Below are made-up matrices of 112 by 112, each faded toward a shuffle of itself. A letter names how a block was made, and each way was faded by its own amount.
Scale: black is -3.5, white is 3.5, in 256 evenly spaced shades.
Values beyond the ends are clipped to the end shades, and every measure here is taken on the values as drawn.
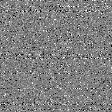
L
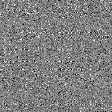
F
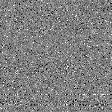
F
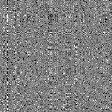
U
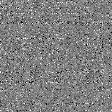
L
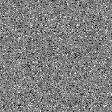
F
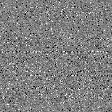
F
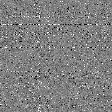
L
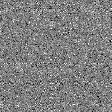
F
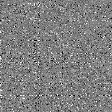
L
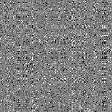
U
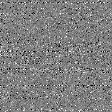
L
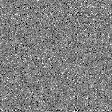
F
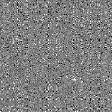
U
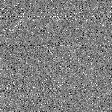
F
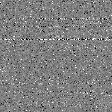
L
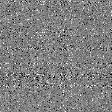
L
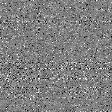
L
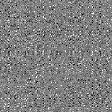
U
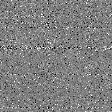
L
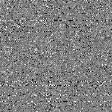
L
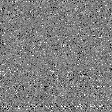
L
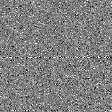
F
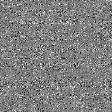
L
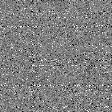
L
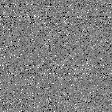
L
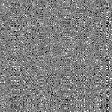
U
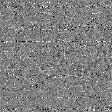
L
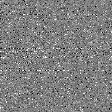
L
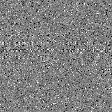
F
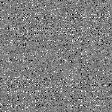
L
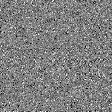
F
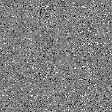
L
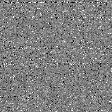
L
